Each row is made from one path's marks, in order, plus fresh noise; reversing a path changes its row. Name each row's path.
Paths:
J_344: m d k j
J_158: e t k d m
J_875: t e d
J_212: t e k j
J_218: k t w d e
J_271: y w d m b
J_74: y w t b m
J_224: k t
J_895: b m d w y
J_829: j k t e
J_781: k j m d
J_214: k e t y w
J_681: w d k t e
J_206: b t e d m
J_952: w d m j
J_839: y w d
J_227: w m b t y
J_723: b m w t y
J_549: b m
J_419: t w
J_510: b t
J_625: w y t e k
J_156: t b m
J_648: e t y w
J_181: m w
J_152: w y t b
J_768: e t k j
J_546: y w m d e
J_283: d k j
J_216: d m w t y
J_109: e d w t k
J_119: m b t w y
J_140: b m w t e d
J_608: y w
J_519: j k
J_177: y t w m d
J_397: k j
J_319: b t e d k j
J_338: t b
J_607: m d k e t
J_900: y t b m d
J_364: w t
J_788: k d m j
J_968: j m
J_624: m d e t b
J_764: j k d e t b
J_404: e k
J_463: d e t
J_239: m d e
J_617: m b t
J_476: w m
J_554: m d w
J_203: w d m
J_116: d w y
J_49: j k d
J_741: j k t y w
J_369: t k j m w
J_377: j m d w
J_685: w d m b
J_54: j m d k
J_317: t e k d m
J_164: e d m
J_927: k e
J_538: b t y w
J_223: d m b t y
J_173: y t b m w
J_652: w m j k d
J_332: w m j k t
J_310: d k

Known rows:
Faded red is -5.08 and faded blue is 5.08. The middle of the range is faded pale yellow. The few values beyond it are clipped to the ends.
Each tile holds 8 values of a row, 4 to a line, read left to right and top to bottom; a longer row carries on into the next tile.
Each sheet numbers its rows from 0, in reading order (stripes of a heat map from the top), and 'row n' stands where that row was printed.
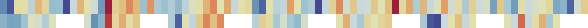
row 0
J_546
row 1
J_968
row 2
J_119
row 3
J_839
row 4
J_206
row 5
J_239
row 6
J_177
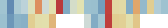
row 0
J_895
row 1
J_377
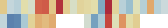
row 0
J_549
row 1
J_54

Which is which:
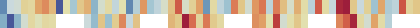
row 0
J_181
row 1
J_223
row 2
J_369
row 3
J_519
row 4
J_224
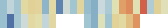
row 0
J_554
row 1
J_723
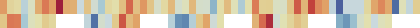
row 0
J_510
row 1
J_617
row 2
J_624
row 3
J_338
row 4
J_476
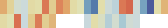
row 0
J_156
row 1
J_608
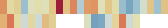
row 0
J_319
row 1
J_607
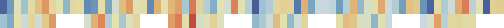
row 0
J_227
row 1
J_152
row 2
J_49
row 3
J_952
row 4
J_625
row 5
J_74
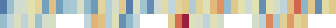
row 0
J_203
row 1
J_116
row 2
J_419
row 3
J_173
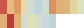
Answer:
J_875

